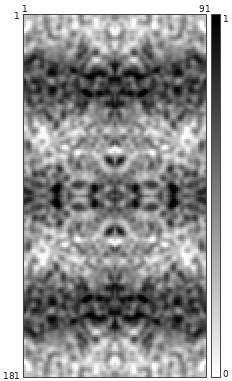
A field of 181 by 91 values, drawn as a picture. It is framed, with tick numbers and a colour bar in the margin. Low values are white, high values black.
No lone cell stands out from its neighbours. Its left and right halves mirror each other, and so do its top and bottom. There is no overall slope. Horizontal stripes repeat 3 times down the table.
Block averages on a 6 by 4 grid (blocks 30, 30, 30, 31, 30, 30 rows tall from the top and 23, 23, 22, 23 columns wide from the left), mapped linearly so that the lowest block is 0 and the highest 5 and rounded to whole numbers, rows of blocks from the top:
1 0 0 1 | 4 5 5 4 | 1 1 1 1 | 1 1 1 1 | 4 5 5 4 | 1 0 0 1
